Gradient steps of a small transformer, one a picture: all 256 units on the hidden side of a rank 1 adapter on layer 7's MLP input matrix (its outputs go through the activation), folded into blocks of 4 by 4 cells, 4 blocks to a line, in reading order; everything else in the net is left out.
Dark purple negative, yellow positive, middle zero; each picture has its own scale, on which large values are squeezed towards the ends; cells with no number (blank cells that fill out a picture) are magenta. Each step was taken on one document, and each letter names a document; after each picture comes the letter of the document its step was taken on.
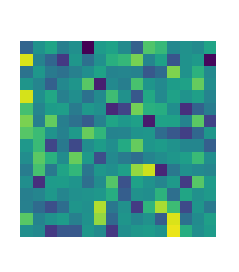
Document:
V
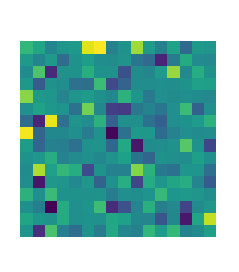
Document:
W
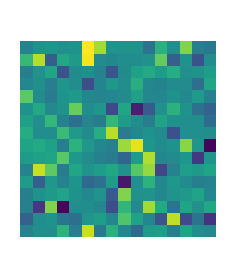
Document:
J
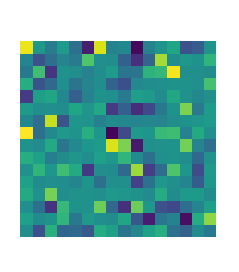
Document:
W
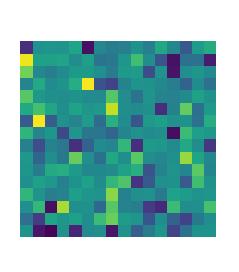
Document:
V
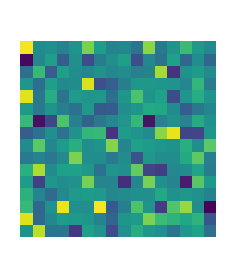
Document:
V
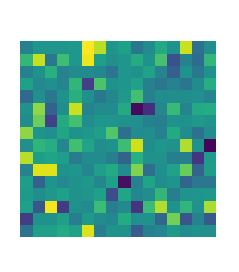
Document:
J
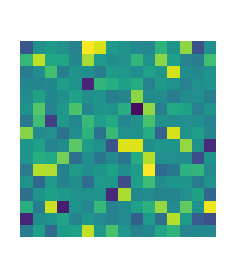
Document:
J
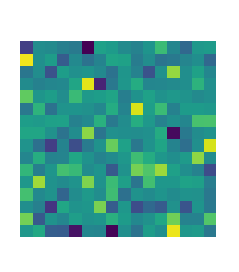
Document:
V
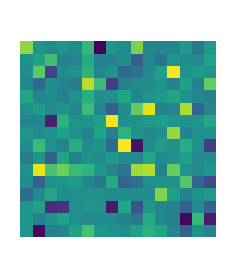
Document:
W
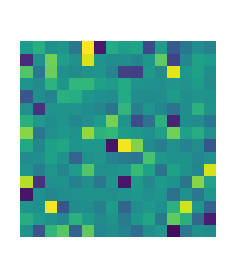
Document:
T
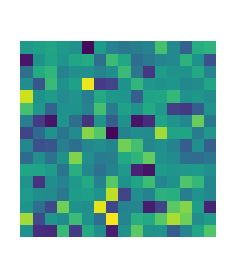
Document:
V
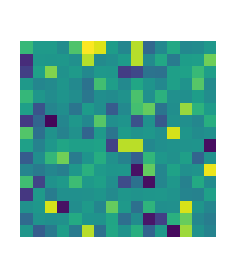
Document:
T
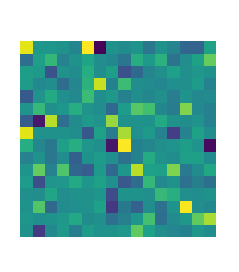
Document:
W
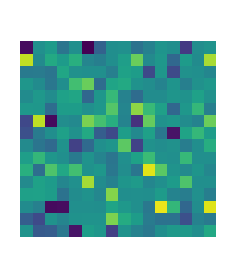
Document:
V
